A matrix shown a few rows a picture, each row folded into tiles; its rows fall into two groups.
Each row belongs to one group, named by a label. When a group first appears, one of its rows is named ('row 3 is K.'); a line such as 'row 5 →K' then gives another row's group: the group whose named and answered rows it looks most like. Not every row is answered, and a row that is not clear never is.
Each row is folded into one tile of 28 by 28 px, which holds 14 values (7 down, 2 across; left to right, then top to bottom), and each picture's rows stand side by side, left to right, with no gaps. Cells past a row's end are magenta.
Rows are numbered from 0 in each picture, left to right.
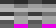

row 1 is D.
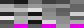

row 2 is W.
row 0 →D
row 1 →D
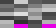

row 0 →W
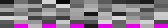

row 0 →D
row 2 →W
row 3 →D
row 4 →D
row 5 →W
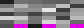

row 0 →D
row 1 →D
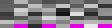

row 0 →W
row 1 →D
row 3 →W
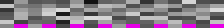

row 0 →W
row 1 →W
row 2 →D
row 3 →D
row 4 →W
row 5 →D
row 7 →D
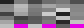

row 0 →W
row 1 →W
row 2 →D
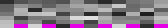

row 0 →W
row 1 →W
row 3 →D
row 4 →W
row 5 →D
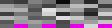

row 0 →D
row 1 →W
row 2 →D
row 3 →W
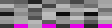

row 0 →D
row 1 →W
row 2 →D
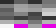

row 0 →W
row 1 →W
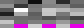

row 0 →W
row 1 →W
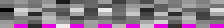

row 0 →W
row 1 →D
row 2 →W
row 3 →W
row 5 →W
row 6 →D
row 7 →W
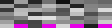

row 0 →W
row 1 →D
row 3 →D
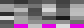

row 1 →W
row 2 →W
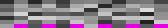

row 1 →D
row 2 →D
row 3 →W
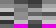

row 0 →D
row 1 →D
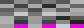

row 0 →W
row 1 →W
